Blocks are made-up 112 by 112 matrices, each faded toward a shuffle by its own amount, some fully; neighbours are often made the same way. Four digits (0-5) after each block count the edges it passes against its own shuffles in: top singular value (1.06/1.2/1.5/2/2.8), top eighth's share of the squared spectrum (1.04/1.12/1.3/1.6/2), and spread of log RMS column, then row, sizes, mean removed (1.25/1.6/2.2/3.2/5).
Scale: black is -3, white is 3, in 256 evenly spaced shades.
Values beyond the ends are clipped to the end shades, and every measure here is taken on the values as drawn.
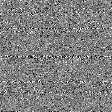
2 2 0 3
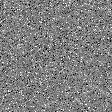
0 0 0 0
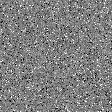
0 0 0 0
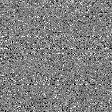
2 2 0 3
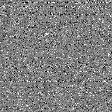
1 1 0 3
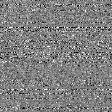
2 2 0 4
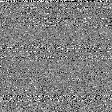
2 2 0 4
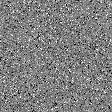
0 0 0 0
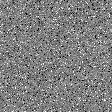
0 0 0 0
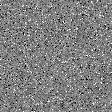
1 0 0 1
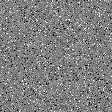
3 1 0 0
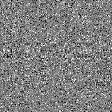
4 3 1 1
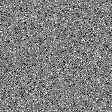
1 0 0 0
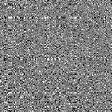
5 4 3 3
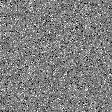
2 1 0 0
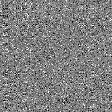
4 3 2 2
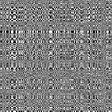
5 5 4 4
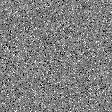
2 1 0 0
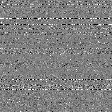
3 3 0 4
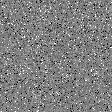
0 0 0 0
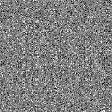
4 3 2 1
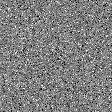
1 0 0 0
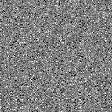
4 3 1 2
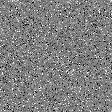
2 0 0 0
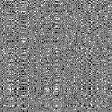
5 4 3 3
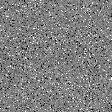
3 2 1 1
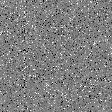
3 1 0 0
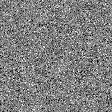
3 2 0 0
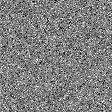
2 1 0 0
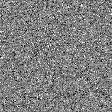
3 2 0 1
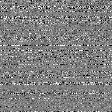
2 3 0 5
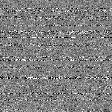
2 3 0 4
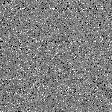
1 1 0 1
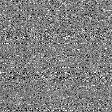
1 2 0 4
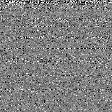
2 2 0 4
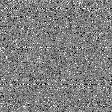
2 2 0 3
